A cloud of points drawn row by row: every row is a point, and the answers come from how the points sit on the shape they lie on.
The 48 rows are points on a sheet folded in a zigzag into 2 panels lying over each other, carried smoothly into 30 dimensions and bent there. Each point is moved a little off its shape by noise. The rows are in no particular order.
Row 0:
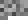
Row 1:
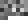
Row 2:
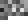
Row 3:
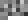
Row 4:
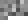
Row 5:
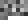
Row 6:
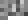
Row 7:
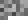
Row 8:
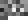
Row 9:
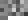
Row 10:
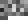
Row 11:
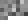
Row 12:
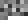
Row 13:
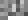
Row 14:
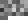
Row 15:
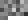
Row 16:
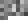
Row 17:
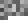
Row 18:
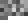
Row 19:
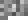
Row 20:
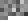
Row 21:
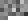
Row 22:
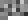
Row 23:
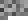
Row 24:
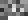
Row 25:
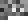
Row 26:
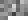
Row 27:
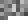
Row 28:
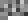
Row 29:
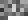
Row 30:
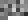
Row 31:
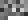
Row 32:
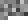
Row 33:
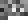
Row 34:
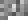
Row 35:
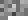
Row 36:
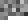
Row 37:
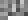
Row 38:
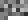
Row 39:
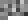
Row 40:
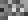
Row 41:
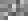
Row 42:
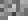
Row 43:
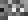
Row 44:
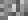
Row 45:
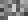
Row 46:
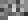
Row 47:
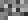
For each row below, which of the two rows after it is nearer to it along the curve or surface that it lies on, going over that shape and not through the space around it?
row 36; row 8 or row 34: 8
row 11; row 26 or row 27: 26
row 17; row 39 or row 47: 39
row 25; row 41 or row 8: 8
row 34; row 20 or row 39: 39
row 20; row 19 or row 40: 40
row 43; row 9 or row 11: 9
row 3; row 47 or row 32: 47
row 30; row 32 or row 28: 28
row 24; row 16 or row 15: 16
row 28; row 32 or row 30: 30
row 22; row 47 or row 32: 47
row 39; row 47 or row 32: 47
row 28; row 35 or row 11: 11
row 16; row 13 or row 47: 13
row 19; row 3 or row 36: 3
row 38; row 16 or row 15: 15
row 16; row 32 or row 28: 28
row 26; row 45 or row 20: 20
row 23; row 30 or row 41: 41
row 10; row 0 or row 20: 20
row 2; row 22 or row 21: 21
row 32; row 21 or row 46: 21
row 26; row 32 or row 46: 32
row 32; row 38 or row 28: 38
